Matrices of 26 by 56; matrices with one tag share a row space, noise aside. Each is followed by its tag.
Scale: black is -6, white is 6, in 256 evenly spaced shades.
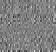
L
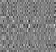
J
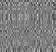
L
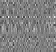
J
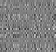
L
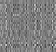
L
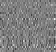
J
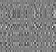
L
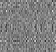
L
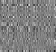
J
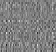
L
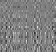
L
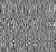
J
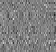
J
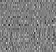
L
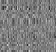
J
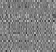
L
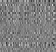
L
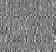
L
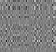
L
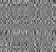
L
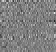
J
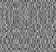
L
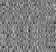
J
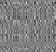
L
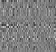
J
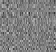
J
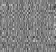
J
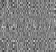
J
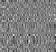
J
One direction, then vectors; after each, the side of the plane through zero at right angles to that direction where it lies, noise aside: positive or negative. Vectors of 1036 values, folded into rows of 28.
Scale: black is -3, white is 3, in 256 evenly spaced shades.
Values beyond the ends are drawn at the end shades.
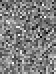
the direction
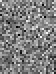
negative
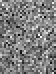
negative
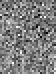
positive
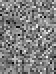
negative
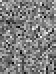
negative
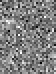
positive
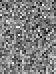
positive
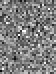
positive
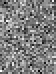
positive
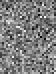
positive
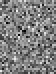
negative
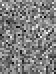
negative
